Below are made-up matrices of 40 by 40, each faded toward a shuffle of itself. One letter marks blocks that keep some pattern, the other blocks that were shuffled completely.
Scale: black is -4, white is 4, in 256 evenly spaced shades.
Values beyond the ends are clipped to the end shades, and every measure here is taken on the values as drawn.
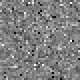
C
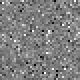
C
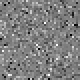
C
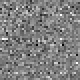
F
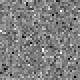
C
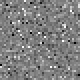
C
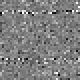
F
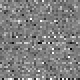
F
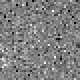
C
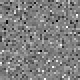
C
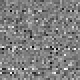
F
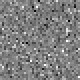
C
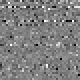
F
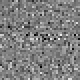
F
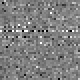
F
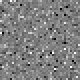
C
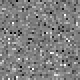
C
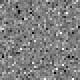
C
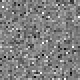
C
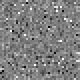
C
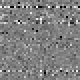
F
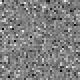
C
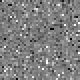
C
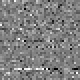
F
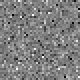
C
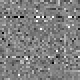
F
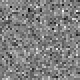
C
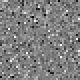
C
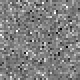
C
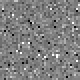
C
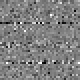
F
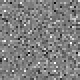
C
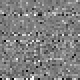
F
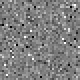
C
